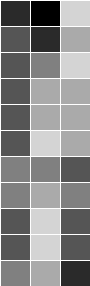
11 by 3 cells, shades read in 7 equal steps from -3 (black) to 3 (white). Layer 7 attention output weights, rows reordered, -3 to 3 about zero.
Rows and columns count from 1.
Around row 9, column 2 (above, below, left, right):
1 2 -1 -1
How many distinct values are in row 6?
3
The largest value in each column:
0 2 2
